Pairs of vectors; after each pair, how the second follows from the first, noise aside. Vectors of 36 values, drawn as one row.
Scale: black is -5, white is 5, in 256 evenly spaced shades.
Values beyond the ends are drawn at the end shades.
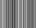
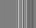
partly zeroed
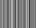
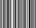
scaled up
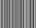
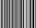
scaled up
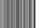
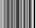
scaled up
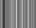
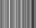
wrapped around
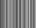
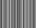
wrapped around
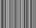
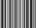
scaled up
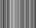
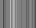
partly zeroed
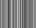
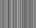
shrunk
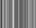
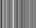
partly zeroed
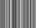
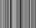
negated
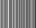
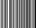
scaled up
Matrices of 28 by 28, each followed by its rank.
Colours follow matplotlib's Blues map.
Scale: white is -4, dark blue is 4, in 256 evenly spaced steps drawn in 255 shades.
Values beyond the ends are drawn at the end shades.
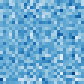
five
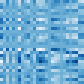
two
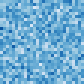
full rank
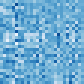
five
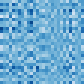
three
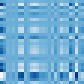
one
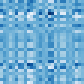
two
